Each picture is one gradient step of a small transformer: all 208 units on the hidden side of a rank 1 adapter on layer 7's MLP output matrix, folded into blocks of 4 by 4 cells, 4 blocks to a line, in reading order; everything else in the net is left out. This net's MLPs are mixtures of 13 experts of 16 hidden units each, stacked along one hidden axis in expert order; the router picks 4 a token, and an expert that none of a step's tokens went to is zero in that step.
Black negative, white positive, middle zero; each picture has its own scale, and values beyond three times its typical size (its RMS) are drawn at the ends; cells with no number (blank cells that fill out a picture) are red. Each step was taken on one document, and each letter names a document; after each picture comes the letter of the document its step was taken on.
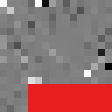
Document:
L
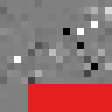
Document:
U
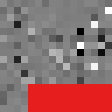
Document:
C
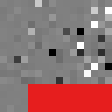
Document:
U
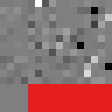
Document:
U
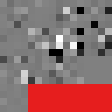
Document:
C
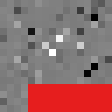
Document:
C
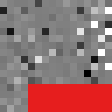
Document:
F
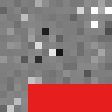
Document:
F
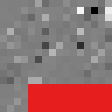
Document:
F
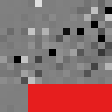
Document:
U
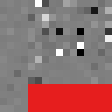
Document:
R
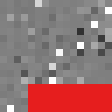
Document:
C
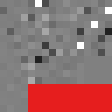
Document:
F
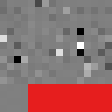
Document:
C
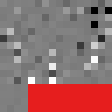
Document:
L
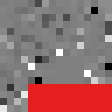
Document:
R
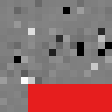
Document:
C
